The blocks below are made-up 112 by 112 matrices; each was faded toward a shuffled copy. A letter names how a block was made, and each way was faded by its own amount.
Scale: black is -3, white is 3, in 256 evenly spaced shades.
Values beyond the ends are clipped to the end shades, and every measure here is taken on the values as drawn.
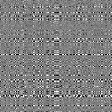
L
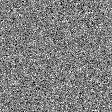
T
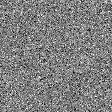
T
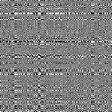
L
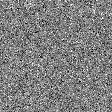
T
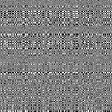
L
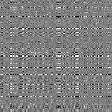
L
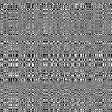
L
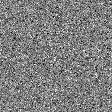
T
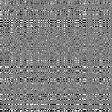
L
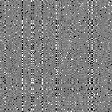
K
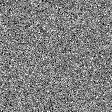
T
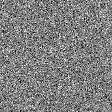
T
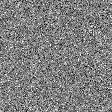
T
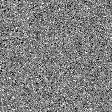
T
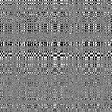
L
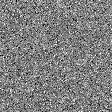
T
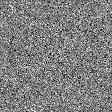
T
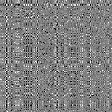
K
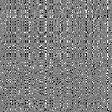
K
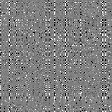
K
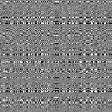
L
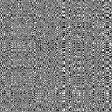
K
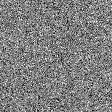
T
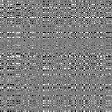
L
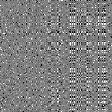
K
